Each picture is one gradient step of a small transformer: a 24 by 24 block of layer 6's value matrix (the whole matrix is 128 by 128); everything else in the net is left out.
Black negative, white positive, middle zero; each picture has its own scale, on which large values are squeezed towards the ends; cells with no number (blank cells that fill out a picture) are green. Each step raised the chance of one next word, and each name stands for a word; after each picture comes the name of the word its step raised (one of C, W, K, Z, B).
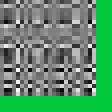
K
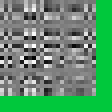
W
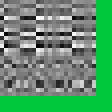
W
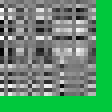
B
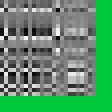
B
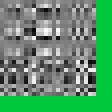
B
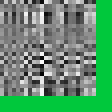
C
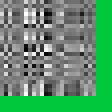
C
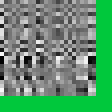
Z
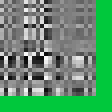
Z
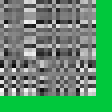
K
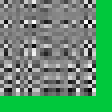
K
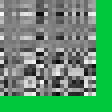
C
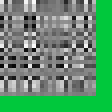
W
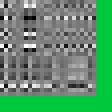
W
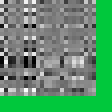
Z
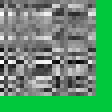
C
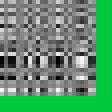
Z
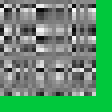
B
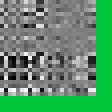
Z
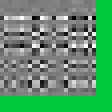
W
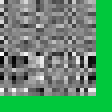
Z
